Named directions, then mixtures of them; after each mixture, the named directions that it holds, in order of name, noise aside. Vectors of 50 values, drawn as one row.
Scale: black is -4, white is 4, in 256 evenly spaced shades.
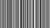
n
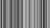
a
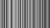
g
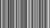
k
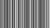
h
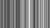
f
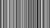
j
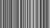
a, n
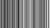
a, f, h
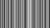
f, g, k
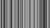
a, g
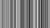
f, j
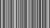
g, j, k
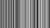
f, h, j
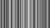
a, f, g
